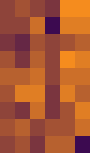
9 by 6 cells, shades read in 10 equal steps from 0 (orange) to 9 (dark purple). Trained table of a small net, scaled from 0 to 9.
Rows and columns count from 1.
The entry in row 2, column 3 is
2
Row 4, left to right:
4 6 3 5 0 1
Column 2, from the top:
4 5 7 6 3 1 6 3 4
